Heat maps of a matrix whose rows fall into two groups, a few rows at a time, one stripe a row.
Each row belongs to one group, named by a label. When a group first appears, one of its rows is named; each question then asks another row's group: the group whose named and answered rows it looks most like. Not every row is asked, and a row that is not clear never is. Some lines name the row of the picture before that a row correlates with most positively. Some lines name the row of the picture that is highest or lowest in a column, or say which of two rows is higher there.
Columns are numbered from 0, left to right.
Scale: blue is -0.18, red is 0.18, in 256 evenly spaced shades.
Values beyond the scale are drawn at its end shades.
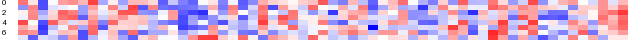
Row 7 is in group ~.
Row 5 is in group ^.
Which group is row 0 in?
^
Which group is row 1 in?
^
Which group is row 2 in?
^
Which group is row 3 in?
^
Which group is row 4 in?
^
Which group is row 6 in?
^
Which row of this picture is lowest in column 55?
1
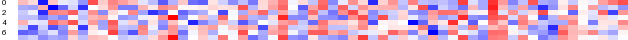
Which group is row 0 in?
^
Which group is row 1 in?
~
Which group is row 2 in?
^
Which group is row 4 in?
^
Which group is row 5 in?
~
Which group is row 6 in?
~
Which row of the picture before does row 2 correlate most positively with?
1
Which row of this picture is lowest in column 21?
0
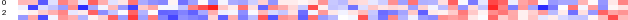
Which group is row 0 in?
^
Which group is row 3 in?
^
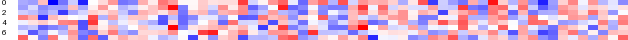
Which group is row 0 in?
~
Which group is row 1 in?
~
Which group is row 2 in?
~
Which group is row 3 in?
^
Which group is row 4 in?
^
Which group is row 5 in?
~
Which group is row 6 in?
~
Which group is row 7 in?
^
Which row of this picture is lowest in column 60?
0
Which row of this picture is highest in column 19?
6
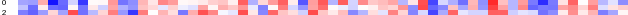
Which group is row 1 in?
~
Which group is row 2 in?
~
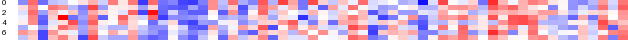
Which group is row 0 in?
^
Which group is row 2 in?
^
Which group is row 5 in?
^
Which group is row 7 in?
^
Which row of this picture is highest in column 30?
6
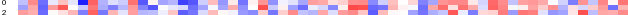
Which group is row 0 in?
^
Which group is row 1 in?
^
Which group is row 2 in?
^
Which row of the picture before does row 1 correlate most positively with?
7
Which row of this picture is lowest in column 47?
2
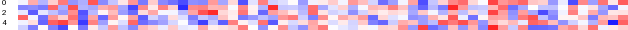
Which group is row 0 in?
^
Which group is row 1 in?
~
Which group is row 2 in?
~
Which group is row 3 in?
^
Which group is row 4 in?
^
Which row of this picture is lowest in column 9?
0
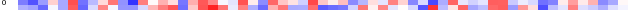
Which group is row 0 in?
~
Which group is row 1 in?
~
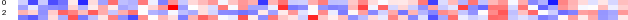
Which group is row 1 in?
~
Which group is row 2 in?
^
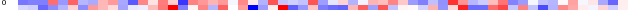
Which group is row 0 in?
~
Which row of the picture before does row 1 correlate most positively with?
1
